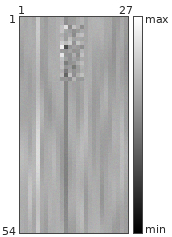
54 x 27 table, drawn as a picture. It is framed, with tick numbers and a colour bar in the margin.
The top middle is the roughest part. The distribution is heavy-tailed on both sides. The grain runs up and down. Columns 5 and 12 stand out from the rest. In the top middle lies a patch that is rougher than the rest.
